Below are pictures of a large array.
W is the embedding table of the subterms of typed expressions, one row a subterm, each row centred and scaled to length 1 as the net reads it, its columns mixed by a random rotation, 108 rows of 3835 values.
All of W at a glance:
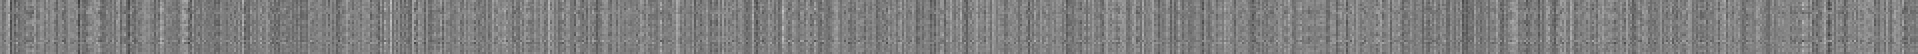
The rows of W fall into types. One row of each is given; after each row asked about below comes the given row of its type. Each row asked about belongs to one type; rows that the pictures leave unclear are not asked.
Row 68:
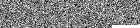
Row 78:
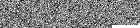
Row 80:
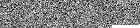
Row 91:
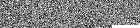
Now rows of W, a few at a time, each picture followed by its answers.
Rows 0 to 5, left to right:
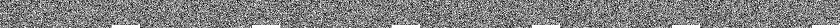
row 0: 80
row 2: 80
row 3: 91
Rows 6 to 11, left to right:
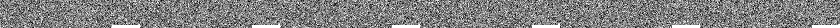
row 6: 80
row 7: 78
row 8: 78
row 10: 91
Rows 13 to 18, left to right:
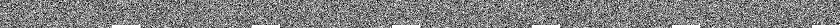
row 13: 80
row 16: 68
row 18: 68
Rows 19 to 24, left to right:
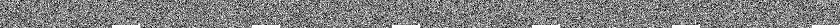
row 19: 78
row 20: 80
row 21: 78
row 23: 68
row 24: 80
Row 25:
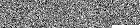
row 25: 80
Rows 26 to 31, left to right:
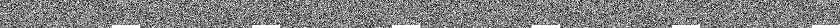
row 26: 80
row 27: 68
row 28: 91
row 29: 80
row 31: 80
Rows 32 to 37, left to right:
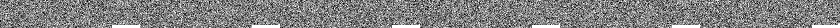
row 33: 80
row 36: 80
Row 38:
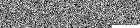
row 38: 68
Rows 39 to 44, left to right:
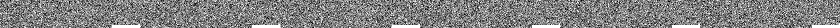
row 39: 80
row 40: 78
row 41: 80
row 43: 78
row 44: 91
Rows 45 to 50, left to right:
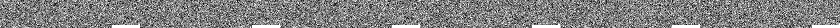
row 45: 78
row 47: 78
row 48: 78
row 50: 91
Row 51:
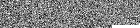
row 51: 91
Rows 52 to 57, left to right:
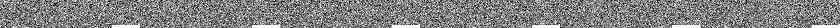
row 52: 78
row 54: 80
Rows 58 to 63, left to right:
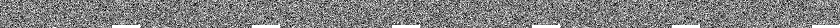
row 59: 78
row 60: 68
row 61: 78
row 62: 78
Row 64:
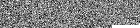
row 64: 91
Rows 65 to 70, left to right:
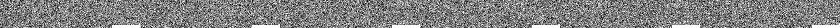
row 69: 91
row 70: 91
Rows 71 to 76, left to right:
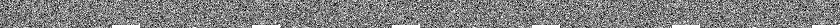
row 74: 80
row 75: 91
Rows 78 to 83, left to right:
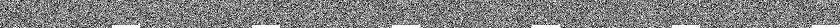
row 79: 68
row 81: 80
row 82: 80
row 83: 80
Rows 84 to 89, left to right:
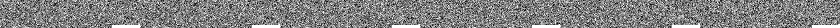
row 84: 78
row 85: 78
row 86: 68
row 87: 68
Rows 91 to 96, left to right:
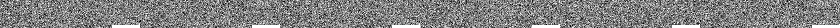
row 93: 91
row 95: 68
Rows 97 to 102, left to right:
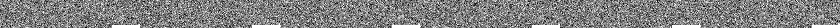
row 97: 68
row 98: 91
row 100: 78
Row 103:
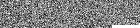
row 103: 91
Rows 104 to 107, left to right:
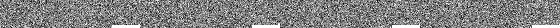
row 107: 91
